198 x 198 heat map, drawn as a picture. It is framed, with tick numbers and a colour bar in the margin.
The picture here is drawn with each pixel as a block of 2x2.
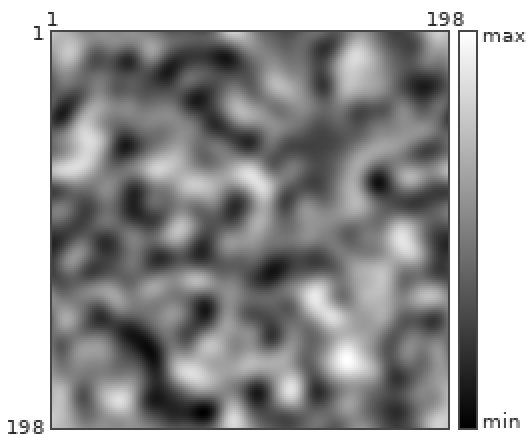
Lone odd cells: none. Ninth with the highest average: bottom right. Histogram: bell-shaped. Slope: none. Grain: smooth. Mirror symmetry: none. Odd rows or columns: none.
